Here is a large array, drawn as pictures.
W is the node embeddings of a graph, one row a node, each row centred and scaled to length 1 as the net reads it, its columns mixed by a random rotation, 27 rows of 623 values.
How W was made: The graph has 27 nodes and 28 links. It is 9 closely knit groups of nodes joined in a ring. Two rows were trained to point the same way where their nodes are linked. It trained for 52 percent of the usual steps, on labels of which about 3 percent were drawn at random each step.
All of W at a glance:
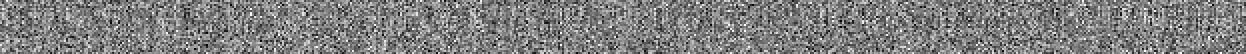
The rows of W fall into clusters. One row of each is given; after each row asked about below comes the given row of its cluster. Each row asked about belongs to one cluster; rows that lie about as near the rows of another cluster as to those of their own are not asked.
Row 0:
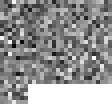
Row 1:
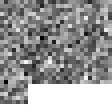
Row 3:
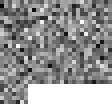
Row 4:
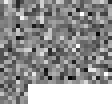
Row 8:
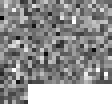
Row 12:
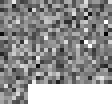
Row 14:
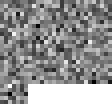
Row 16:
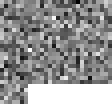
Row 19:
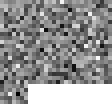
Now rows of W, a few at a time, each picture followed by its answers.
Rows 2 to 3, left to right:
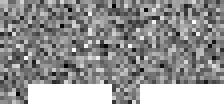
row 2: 19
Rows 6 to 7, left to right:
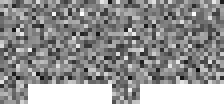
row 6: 4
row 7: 4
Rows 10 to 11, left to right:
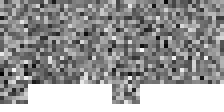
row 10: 1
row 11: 16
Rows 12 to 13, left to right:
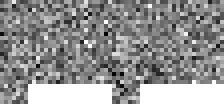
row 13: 1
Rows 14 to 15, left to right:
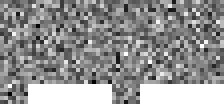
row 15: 12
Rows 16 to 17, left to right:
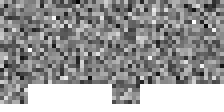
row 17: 3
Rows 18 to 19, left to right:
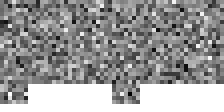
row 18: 0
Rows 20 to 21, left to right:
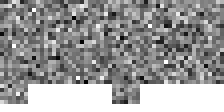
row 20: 12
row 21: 8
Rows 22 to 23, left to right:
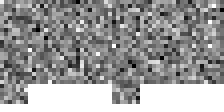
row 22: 16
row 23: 0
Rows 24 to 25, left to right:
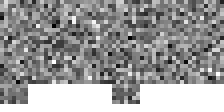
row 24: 8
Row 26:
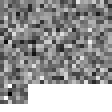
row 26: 14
